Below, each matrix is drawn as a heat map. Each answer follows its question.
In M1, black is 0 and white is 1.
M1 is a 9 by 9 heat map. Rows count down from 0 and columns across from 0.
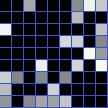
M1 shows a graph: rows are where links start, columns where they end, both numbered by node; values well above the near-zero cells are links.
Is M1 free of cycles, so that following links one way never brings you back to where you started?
no
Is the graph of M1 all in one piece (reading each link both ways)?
yes
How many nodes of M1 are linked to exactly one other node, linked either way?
1
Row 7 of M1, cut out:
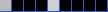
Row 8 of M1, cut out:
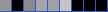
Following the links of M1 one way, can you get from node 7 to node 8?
yes
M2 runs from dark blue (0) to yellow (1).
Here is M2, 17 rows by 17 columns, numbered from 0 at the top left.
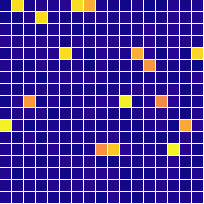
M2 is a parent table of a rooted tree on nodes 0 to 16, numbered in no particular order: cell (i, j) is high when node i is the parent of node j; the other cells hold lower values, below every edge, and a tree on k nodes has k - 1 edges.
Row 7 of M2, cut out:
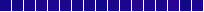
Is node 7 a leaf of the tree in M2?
yes
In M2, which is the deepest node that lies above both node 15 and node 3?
10
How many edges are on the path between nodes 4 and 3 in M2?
7
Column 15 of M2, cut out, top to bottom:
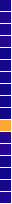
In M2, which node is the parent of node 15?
10
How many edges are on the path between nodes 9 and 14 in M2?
2
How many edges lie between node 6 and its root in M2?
6
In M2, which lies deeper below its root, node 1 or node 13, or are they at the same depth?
node 1
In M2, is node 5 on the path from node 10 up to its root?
yes
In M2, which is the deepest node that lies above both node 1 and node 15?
10
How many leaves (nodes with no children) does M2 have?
10
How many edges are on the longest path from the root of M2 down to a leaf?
7
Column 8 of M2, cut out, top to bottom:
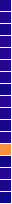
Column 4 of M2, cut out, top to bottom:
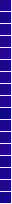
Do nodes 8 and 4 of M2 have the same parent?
no
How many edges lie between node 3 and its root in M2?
7
